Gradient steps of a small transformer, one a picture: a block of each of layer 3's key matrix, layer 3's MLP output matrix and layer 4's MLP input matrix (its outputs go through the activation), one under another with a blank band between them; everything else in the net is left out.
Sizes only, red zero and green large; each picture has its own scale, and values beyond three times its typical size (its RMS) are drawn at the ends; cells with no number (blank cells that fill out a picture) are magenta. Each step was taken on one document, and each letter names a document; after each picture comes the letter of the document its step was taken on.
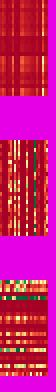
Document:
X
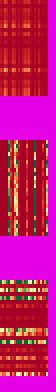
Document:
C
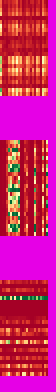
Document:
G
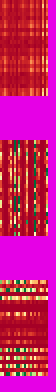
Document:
X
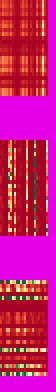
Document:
X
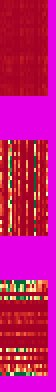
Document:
X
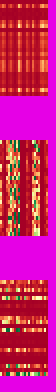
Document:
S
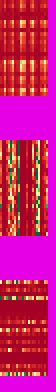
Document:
S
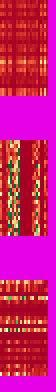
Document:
S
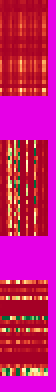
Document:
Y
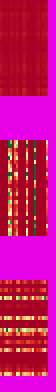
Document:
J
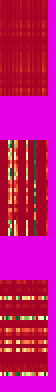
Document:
J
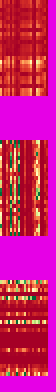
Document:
S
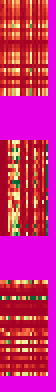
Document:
G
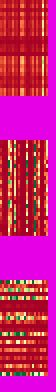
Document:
X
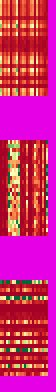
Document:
G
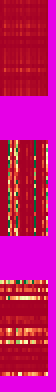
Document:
C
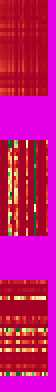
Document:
J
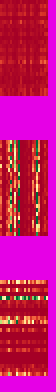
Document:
S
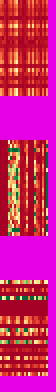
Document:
G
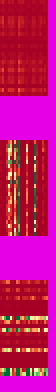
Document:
Y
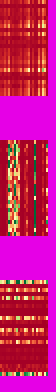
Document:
C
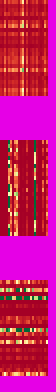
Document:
C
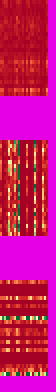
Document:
Y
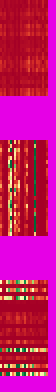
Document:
X
